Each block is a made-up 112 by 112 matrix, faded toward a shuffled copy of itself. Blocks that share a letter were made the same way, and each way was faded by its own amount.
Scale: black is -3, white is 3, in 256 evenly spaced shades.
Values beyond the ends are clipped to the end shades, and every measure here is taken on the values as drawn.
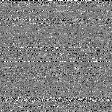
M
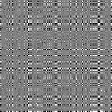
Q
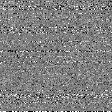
M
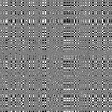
Q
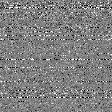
M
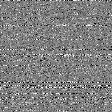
M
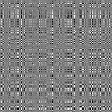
Q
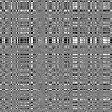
Q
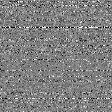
M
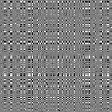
Q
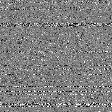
M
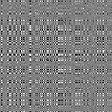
Q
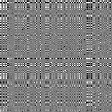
Q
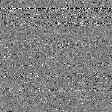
M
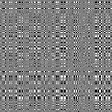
Q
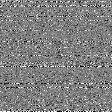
M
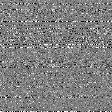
M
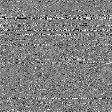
M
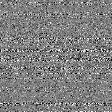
M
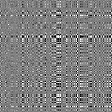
Q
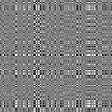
Q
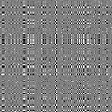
Q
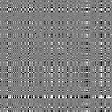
Q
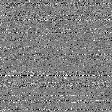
M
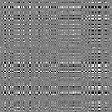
Q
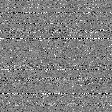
M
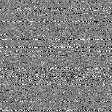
M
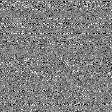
M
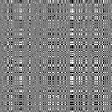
Q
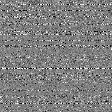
M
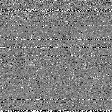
M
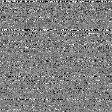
M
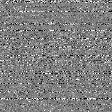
M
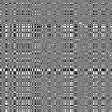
Q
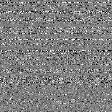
M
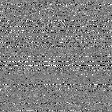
M
